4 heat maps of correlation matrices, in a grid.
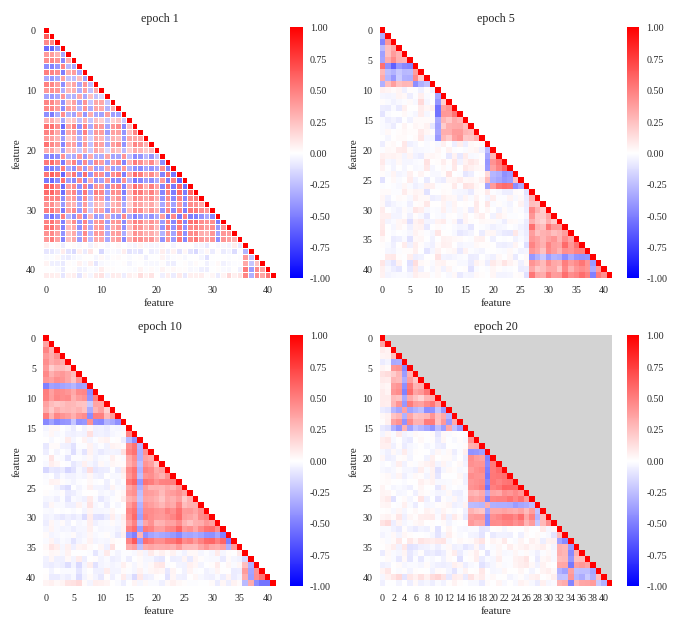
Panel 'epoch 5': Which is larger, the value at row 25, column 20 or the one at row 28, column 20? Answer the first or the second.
the second
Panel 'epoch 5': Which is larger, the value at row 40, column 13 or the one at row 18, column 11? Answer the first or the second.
the second
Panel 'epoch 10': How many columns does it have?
42
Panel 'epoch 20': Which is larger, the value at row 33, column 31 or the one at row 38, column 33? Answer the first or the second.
the second
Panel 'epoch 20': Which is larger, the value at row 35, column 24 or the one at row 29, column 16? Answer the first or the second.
the second
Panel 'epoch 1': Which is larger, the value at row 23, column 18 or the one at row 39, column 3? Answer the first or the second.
the second
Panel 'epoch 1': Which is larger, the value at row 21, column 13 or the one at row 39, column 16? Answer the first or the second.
the second
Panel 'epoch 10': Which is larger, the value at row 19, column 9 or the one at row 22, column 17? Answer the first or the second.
the first
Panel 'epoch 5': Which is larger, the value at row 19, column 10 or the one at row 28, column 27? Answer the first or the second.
the second
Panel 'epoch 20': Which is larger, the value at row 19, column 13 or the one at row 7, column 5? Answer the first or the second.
the second
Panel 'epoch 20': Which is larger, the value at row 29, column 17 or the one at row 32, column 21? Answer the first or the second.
the first
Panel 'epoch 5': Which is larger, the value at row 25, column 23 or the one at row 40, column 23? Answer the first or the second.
the second
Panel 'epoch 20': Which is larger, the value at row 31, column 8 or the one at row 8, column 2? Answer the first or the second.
the second
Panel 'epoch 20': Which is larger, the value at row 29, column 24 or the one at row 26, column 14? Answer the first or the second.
the first
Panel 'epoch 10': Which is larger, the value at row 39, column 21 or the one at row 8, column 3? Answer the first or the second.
the first
